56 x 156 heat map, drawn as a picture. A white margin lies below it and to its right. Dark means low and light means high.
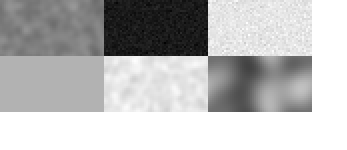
The table splits into 2 rows of 3 panels. Panel 1,1: middling, blotchy, faint in contrast. Panel 1,2: very low, fine-grained, faint in contrast. Panel 1,3: very high, fine-grained, faint in contrast. Panel 2,1: high, flat. Panel 2,2: very high, blotchy, faint in contrast. Panel 2,3: middling, smooth, strong in contrast.
